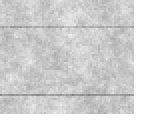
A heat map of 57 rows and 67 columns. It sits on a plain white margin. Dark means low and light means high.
Slope: none. Odd lines: rows 14 and 48. Histogram: skewed, a long tail of low values. Average level on the scale: 80%. Grain: streaks across.
